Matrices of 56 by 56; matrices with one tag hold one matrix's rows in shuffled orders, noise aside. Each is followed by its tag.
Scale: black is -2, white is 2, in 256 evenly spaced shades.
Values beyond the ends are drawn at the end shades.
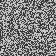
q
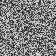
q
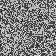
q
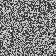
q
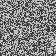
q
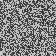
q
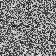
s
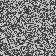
s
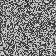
q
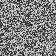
s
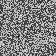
q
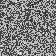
s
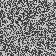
q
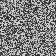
s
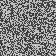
q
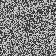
q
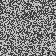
q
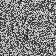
q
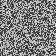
q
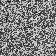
s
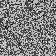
s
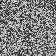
s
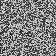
s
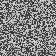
s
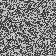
s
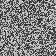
q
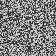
s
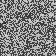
q
